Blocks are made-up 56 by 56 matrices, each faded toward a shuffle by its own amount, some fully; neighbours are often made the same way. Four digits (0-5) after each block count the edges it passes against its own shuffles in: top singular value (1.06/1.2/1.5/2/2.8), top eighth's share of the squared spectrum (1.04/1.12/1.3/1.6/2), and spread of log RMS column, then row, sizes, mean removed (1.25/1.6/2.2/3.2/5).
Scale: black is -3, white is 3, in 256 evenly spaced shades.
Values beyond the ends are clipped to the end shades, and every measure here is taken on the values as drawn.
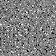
3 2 0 1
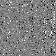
2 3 2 2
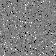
1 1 0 0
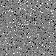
0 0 0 0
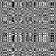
5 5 4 4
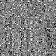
3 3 1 1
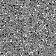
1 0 0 0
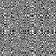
4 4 3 3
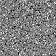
2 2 0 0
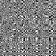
4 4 3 2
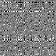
4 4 2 3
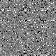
3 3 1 2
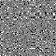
4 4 2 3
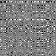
4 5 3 3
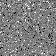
0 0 0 0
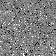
0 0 0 0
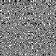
4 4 2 2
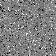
3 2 0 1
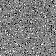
1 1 0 0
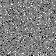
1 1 0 0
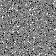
2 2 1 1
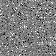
2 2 0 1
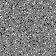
0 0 0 0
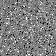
2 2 0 0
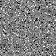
3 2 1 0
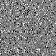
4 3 1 1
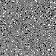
3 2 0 1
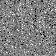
0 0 0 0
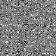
2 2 2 3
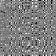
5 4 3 3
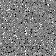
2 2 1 0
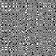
4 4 3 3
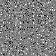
3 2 1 1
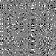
4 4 2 2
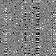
4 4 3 2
